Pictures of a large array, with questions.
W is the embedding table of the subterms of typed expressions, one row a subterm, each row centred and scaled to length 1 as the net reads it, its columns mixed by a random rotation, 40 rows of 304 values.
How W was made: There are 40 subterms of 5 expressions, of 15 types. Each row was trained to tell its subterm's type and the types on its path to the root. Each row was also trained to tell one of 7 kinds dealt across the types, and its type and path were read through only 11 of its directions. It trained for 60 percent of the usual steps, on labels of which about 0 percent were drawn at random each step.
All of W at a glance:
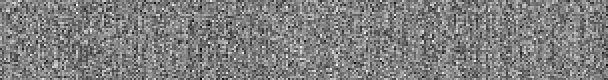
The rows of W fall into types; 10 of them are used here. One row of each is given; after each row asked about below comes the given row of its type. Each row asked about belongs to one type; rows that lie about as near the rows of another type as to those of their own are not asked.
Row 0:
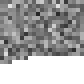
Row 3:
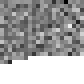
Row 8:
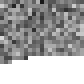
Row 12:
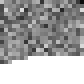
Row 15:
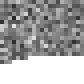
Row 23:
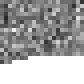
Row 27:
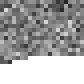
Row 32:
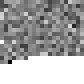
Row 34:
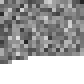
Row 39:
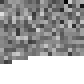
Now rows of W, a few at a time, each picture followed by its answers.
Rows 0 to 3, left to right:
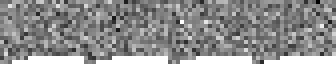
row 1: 8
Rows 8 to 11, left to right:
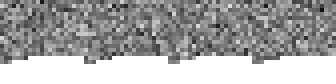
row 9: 27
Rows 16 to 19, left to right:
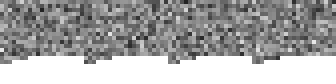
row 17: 23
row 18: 27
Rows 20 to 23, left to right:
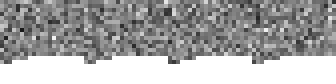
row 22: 12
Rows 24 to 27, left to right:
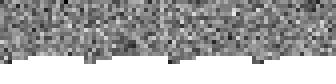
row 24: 3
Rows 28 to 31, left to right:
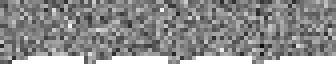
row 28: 15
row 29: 12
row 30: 15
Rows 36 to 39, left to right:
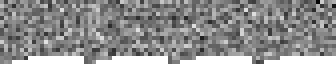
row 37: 39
